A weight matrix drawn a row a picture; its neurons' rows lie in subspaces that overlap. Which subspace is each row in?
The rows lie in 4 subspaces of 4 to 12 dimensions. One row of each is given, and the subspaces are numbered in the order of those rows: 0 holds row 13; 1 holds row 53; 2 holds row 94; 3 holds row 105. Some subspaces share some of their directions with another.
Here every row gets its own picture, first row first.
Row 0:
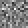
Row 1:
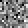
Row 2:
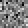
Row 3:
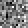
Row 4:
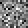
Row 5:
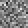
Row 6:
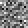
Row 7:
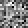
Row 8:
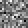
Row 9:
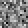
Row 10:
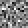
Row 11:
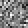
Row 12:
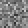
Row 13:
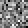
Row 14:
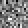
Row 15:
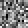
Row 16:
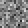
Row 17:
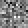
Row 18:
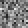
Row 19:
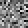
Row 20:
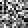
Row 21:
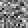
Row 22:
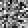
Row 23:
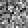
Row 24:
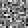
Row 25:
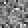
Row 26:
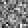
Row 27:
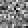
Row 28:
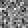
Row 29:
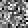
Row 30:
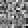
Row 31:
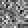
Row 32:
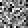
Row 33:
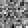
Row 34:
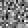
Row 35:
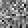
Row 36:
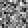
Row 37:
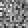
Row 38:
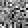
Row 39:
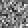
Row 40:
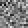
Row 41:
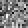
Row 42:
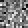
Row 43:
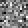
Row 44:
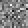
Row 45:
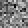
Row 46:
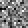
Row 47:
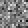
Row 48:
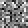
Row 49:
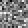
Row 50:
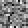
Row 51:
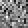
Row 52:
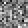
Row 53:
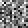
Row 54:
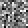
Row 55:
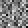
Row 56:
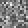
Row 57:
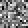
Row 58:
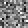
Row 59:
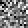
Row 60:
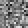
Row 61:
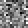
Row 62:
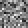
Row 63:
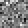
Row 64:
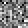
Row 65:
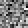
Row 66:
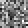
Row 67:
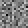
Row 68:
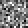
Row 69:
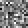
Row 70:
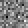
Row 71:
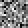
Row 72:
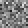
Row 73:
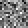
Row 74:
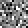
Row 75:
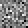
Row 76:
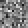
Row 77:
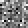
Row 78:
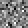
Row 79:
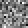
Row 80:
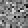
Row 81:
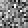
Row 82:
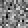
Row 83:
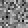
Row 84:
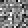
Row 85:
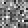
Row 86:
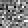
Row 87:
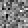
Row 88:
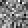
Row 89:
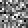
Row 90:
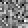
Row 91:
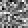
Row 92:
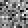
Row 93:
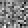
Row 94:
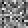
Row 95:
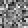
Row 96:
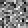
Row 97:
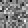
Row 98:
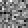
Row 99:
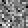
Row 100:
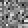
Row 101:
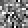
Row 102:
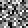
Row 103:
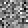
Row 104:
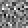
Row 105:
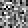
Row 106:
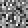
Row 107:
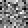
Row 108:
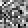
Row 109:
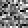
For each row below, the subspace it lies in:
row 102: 0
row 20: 0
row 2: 2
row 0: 0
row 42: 3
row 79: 3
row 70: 1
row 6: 2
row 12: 0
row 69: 0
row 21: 1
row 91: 1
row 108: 1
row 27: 0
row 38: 3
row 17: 2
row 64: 1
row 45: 3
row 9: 3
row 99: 3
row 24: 3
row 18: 0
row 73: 0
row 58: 2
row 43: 3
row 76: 3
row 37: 3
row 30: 0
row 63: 3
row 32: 3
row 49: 1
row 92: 3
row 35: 3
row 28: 0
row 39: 3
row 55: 0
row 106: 2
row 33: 0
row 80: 2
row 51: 2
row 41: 3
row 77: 3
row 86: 3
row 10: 0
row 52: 1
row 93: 3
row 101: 3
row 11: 2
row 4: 3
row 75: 3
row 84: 3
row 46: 0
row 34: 1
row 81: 3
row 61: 0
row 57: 0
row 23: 3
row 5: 2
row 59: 2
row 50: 3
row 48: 2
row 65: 0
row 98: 1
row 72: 2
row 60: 0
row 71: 3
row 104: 0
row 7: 2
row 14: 3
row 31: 3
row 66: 0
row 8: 1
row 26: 3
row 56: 3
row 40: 2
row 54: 0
